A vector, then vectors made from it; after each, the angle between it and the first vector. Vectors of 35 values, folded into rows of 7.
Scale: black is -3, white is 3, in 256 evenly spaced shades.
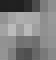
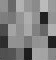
orthogonal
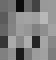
partly aligned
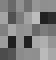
orthogonal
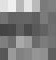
nearly opposite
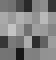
partly aligned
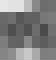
nearly opposite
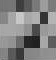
partly aligned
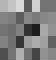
partly opposed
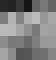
nearly parallel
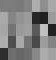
orthogonal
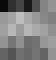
nearly parallel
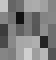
partly opposed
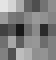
partly opposed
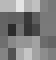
nearly opposite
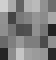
partly opposed
